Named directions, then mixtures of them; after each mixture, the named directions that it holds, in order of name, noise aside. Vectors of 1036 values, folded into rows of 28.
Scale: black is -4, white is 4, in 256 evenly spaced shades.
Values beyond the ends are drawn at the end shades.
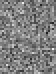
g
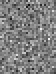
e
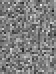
e, g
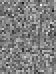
e, g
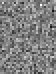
e, g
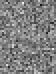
g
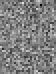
e, g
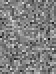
e, g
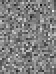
e, g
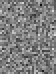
e, g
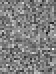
g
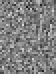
e, g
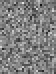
e, g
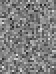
e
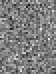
e
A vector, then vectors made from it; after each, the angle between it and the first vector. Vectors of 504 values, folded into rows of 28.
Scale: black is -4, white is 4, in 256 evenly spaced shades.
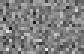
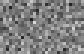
partly opposed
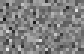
nearly parallel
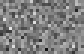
nearly opposite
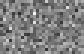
nearly opposite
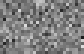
partly aligned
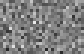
nearly opposite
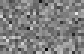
partly opposed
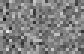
nearly parallel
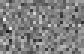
nearly opposite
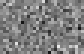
orthogonal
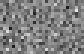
nearly parallel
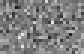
partly opposed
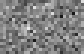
orthogonal
